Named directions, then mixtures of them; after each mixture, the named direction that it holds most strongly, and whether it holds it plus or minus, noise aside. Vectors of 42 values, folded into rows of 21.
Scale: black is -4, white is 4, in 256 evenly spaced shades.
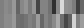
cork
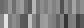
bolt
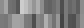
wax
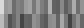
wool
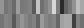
cork, minus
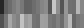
wool, minus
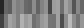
wool, minus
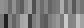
bolt, minus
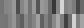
cork, plus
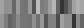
cork, minus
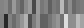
bolt, minus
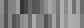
wax, minus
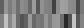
cork, plus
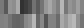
wax, minus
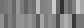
cork, minus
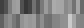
wax, minus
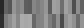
wool, minus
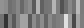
cork, minus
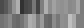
wax, minus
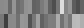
bolt, minus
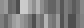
wax, plus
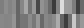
cork, plus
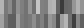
cork, minus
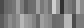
cork, minus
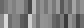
bolt, plus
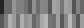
wool, minus
